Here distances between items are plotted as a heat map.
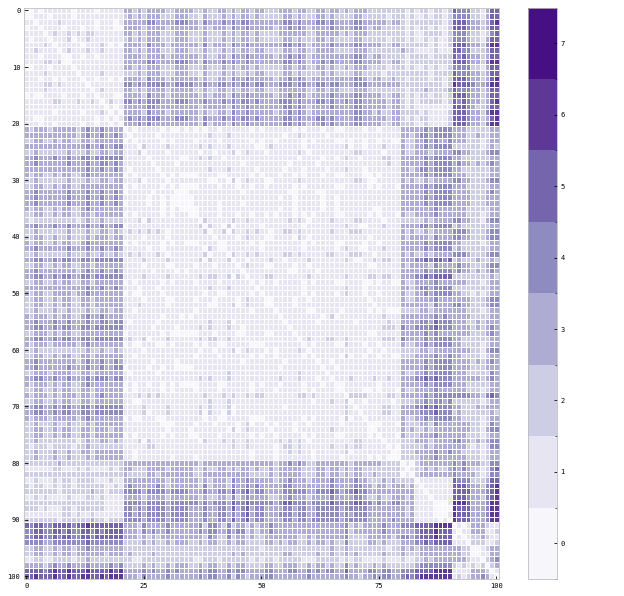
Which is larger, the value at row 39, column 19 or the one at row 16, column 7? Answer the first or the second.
the first
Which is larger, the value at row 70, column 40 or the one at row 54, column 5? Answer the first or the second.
the second
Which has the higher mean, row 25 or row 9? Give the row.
9
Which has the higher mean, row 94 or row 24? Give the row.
94
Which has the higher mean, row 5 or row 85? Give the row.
85
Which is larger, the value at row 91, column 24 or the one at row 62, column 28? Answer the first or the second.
the first
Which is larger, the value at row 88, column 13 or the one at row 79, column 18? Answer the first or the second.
the second
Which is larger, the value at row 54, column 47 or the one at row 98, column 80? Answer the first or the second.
the second
